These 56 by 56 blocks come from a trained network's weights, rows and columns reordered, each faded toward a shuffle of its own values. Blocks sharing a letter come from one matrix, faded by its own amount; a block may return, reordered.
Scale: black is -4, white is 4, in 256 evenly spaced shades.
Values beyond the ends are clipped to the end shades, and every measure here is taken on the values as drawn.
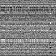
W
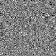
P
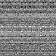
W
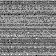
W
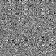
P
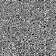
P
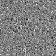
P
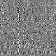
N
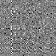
N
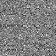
P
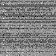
W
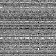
W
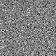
P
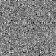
P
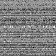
W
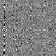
N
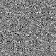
P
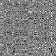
N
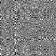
N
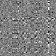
N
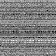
W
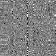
N
